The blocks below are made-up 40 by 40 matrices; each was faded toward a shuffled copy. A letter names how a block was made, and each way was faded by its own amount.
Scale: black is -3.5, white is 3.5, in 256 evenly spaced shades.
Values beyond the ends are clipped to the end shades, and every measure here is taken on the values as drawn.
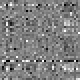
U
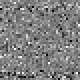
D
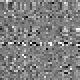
U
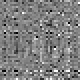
U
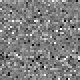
D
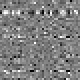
U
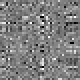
U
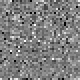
D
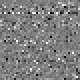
D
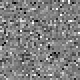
D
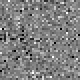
D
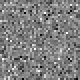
D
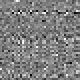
U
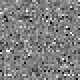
D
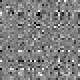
U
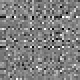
U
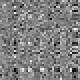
U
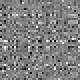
U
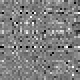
U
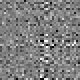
U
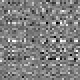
U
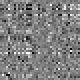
U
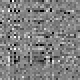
U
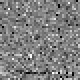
D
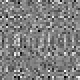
U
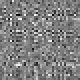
U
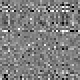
U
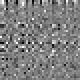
U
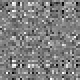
U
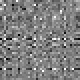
U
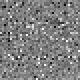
D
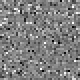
D
